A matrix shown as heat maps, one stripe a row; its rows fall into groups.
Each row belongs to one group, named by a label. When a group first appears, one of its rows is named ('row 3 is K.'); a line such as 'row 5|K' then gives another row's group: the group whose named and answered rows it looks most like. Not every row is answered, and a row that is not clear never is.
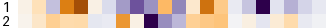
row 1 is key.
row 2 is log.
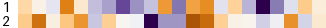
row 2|log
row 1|key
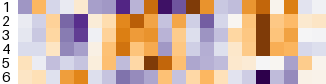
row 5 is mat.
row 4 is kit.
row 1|log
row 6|key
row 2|kit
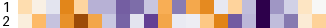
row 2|key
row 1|key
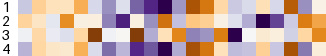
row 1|log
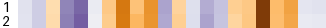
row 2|kit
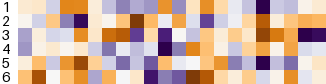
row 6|log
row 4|log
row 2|kit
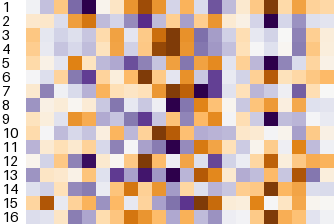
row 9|key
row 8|log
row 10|mat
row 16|kit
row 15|log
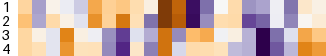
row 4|key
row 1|mat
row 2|mat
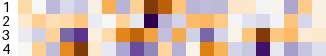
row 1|mat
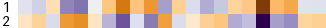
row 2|key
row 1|kit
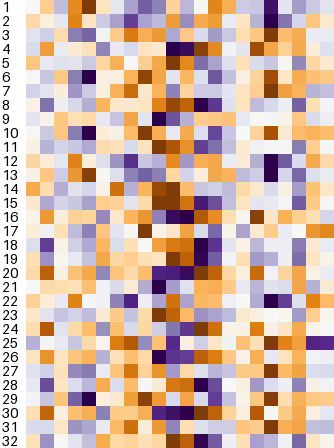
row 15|mat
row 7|kit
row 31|kit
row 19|mat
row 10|kit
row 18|mat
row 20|log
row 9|log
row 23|mat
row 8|mat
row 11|mat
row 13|key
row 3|kit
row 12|key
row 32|mat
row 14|mat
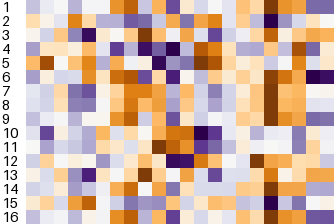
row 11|mat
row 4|log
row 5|log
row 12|log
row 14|kit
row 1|kit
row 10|mat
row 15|key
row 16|kit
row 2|key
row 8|kit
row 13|kit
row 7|kit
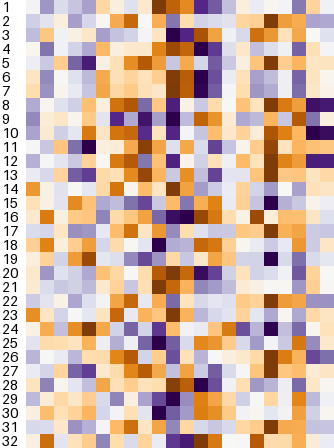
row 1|mat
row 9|log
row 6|mat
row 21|mat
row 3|log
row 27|kit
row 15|key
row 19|key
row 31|kit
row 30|log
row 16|log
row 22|kit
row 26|kit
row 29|log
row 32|log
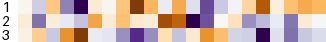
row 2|mat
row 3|key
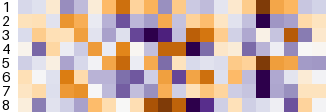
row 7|key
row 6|key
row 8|mat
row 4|mat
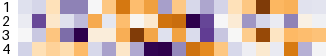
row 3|kit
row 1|kit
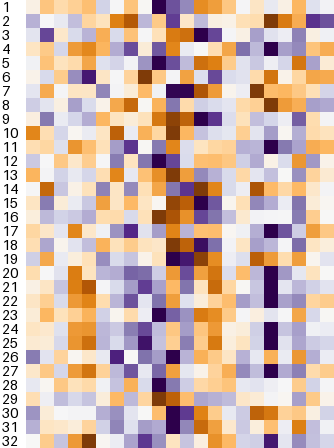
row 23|log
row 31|log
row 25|key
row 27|key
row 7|log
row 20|key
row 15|mat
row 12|log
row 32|key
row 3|mat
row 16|mat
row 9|mat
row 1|log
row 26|log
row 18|mat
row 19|log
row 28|log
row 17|key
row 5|log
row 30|log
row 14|log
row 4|key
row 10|mat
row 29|mat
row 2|kit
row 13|mat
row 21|key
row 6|kit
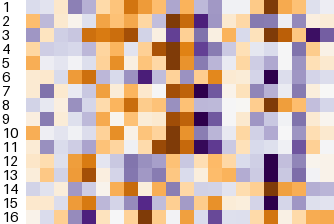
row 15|key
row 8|kit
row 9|mat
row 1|kit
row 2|mat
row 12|key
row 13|key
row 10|mat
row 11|mat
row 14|kit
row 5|mat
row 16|kit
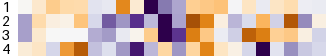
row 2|log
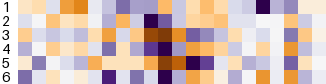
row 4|log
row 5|mat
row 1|key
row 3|mat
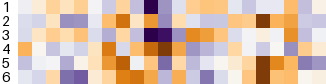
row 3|log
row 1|log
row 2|kit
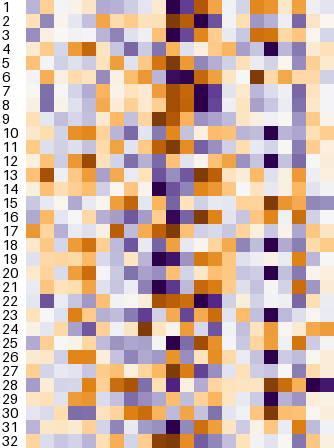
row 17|mat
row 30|kit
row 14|log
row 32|mat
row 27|mat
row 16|log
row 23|key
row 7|mat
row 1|log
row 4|key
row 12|key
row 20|key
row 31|log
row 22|mat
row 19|log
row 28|kit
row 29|key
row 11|mat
